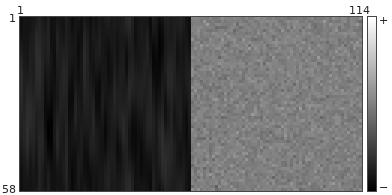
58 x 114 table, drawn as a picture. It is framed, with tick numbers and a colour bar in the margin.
The table splits into one row of 2 panels. Panel 1,1: very low, streaked downward, faint in contrast. Panel 1,2: middling, fine-grained, faint in contrast.
